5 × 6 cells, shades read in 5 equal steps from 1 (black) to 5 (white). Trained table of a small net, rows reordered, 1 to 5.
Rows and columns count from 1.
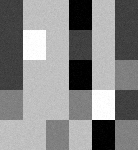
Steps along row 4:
up same down up down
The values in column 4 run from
1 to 4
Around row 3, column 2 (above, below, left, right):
5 4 2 4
